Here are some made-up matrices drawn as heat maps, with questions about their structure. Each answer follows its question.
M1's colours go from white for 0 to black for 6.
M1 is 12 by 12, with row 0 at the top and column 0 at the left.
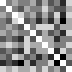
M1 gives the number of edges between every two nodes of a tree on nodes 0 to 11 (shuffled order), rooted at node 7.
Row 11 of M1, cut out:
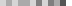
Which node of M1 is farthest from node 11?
10
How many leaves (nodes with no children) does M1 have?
7
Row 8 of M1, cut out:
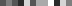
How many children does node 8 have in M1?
1
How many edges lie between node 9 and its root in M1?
3
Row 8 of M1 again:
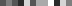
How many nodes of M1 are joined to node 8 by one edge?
2
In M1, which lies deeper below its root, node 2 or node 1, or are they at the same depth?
node 2
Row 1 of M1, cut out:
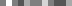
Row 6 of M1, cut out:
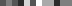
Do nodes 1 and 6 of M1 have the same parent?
no
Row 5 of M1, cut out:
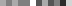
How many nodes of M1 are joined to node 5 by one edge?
1
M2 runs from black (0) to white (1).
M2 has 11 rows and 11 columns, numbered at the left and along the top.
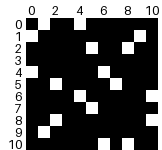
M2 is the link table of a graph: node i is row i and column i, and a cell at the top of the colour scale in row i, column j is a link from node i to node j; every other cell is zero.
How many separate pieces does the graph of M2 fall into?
2
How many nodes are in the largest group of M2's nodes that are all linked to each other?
2
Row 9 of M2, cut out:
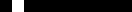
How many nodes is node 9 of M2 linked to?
1
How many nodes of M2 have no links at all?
1
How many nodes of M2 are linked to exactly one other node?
2
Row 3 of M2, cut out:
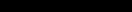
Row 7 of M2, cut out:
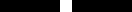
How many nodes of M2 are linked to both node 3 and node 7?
0
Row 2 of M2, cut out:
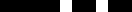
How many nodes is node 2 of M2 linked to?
2
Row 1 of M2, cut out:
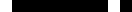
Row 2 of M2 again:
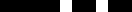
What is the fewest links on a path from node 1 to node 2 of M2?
6
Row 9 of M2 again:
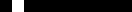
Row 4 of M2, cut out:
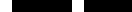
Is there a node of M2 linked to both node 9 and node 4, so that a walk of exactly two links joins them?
no
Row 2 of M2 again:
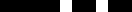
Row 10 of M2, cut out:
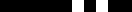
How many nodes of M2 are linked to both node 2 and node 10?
1
